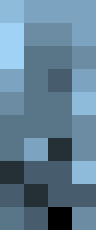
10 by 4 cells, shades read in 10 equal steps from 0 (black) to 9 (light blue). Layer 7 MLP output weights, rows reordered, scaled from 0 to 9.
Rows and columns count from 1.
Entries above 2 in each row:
4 4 4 4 4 4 3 3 3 3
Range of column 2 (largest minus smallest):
5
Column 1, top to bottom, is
8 9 9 7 6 5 5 2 4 5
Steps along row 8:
up same up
